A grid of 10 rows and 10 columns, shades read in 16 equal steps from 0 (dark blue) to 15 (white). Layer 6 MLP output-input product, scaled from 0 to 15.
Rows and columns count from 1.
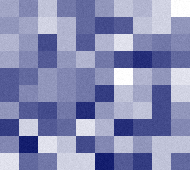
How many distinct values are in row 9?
6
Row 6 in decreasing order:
12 11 9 8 7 7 6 4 3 2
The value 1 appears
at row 4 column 8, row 7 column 5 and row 8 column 7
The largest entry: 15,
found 2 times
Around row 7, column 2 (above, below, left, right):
7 12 8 3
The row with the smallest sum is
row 4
